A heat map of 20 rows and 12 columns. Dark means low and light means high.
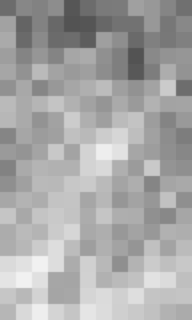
Odd rows or columns: none. Ninth with the highest average: bottom left. Slope: up to the bottom.
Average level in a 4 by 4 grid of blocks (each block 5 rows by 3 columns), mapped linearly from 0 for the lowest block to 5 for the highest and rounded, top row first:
1001 | 2332 | 3432 | 5444
